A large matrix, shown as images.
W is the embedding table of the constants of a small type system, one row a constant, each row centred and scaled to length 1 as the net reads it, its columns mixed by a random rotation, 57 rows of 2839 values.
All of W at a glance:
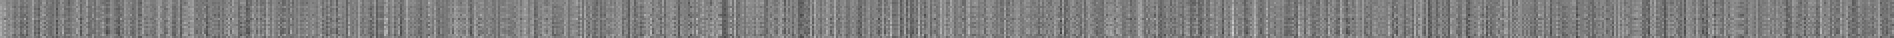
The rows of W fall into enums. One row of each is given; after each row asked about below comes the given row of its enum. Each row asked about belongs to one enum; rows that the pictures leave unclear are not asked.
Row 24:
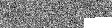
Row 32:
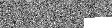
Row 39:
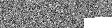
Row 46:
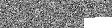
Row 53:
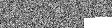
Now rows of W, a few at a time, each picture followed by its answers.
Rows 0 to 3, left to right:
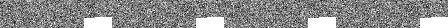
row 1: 46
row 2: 24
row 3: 46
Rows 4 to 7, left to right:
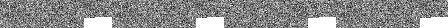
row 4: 24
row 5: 24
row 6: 46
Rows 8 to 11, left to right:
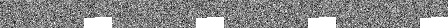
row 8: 32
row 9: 24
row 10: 39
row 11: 53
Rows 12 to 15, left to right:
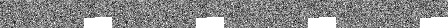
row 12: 32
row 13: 32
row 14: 24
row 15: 24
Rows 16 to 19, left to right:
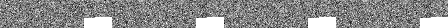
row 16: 46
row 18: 53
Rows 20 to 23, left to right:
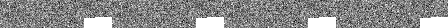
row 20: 24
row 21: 24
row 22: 24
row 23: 39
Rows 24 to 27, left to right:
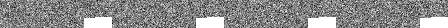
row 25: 53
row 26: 39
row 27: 46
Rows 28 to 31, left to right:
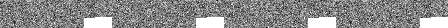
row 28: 32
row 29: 46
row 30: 24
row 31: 32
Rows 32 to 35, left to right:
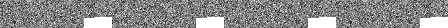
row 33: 53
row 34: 39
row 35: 32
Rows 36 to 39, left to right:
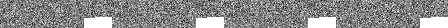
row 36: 53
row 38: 24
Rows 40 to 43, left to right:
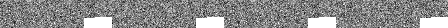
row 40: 32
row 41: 53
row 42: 32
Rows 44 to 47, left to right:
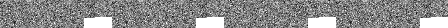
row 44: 32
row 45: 32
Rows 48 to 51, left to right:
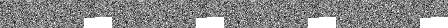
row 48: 32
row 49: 32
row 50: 32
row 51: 39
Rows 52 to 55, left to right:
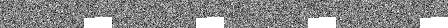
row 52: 39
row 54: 24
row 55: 39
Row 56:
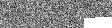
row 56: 24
